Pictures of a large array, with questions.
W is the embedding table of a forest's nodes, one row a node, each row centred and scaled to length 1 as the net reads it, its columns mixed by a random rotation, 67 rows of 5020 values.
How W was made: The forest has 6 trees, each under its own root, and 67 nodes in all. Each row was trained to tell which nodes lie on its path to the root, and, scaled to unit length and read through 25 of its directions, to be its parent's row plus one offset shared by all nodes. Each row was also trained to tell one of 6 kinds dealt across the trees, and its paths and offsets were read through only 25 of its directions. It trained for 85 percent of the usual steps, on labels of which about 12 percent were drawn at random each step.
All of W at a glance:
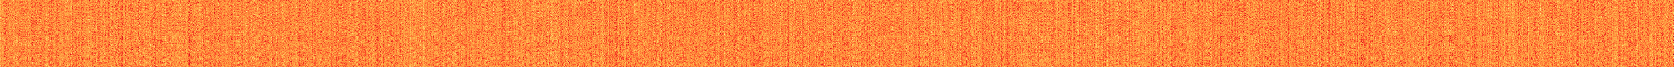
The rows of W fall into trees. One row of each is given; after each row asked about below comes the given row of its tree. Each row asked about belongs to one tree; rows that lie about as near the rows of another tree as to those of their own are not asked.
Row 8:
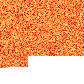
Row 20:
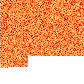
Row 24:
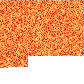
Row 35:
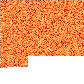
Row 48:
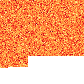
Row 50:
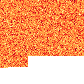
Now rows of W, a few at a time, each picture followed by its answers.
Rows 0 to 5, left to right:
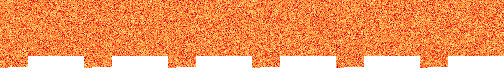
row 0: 48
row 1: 48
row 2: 35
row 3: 35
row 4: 50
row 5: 35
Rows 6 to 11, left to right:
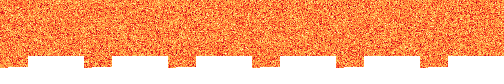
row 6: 48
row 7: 24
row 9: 48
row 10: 35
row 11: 50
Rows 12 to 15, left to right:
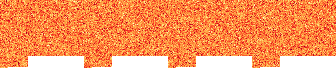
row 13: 35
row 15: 20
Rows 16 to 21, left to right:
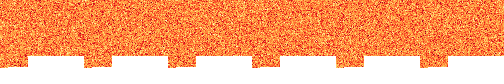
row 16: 8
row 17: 35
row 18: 48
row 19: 8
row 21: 50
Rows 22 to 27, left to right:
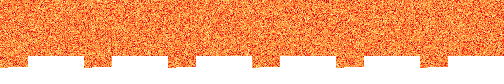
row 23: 20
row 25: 50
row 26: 48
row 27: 8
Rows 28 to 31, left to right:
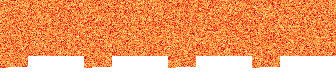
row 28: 35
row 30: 24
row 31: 50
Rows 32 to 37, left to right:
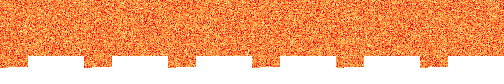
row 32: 8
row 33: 24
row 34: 24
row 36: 20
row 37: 48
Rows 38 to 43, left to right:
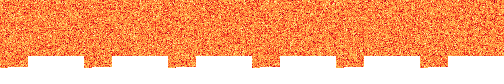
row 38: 48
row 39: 48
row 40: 20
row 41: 35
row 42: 20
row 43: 50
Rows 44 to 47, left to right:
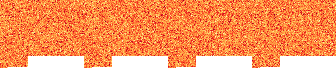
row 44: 35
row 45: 8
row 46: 24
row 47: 8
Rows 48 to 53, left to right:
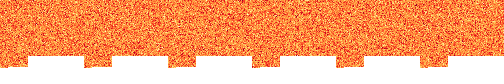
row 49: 8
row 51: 24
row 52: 48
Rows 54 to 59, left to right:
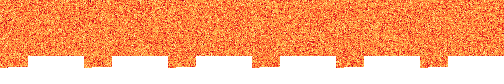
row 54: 20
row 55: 48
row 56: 35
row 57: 35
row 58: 24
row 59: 20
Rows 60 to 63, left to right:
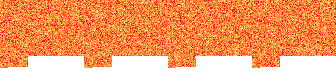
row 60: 48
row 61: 20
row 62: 35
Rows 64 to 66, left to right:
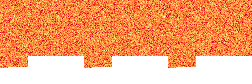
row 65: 48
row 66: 8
